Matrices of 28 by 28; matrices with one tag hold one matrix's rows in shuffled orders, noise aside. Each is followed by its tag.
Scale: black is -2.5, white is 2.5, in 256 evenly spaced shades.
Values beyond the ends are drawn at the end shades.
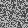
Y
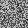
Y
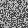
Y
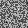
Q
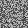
Q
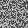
Y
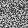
Y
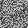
Q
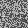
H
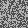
Y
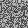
H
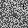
Q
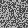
Y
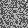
Q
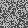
Y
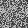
Y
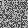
H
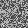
Y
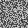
Q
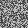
Q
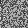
Q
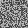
H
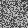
Q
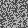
Q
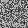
H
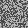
Q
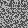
H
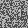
H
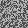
Q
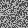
Y
